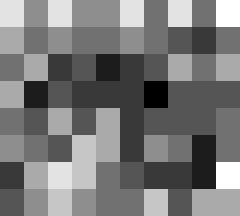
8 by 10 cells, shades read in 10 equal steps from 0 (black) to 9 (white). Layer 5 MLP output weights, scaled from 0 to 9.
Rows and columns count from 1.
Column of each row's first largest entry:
10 1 2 1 3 4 10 3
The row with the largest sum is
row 1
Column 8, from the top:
8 3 6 3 3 4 2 3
